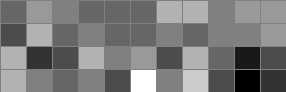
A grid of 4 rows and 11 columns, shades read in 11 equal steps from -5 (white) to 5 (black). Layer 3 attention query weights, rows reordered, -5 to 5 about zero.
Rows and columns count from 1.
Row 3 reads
-2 3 2 -2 0 -1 2 -2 1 4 2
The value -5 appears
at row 4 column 6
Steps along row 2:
down up down up same down up down same down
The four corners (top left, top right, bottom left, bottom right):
1 -1 -2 3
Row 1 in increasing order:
-2 -2 -1 -1 -1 0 0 1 1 1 1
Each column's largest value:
2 3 2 1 2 1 2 1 2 5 3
